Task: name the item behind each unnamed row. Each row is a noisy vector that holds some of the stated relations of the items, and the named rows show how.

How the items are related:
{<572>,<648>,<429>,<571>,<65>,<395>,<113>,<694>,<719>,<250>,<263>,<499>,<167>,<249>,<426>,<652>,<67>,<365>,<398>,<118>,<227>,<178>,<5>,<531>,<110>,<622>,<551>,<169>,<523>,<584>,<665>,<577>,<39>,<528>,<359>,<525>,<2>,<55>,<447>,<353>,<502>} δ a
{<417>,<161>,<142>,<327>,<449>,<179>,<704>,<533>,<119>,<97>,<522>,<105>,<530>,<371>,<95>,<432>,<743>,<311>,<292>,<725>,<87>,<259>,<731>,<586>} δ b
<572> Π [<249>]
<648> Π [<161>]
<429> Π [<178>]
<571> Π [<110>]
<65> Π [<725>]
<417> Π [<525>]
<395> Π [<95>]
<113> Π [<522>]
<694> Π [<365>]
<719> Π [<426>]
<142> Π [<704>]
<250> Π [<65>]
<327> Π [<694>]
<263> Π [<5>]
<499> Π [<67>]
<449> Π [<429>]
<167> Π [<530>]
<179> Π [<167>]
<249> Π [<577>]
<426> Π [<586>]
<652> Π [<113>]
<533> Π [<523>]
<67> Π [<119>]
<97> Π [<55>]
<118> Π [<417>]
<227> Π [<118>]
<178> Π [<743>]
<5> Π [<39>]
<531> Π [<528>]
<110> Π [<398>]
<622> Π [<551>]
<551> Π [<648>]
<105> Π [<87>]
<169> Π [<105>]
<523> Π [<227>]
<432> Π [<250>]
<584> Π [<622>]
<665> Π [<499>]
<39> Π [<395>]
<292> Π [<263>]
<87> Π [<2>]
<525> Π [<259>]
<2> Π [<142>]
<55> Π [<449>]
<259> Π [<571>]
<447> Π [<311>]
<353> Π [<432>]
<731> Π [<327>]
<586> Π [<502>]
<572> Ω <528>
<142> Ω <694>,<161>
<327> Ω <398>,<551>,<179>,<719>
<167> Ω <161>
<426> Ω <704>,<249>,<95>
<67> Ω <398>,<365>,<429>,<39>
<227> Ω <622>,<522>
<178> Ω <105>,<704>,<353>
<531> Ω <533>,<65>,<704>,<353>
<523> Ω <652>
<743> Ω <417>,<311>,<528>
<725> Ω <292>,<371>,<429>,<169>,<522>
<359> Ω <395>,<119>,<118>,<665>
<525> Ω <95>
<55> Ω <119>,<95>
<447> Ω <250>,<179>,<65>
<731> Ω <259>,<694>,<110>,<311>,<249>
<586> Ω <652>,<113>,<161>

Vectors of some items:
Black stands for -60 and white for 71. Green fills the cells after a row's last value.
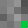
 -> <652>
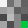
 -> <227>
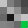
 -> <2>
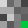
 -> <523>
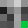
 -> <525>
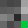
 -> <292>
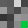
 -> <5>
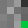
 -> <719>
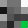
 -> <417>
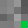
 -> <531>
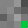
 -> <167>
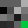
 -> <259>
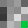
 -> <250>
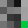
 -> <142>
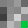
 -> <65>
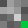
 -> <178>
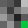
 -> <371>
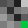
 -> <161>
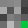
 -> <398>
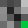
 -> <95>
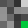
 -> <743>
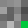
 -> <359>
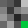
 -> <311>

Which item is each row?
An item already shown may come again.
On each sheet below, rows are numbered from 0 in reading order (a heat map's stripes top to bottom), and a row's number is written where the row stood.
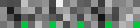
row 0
<95>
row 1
<398>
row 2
<227>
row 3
<119>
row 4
<65>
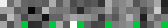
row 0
<227>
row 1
<259>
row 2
<551>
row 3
<97>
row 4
<353>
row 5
<571>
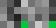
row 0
<704>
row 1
<502>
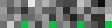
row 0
<365>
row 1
<118>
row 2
<95>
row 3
<87>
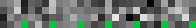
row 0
<571>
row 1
<725>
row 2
<353>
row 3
<533>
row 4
<586>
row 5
<327>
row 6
<429>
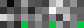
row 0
<327>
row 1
<432>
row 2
<523>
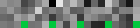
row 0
<169>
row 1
<426>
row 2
<118>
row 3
<449>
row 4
<105>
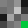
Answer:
<110>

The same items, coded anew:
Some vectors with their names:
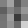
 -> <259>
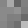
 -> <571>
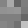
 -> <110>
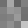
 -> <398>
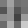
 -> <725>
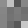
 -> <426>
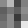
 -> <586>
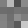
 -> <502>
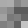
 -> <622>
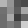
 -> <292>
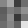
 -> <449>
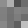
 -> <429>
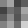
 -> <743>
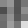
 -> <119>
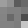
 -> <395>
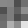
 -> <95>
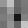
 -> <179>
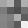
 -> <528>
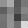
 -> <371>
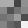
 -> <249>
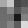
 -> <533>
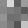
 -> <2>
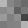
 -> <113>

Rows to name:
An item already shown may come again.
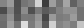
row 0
<119>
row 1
<704>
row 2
<398>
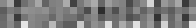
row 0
<449>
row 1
<571>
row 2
<55>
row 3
<161>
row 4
<95>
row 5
<142>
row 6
<449>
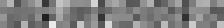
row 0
<118>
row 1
<97>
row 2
<584>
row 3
<142>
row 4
<263>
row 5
<178>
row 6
<417>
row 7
<551>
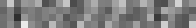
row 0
<105>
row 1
<178>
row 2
<523>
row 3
<65>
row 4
<353>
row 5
<292>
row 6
<169>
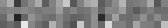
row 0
<97>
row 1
<525>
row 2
<719>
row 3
<731>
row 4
<250>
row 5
<365>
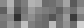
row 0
<432>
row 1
<665>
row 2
<259>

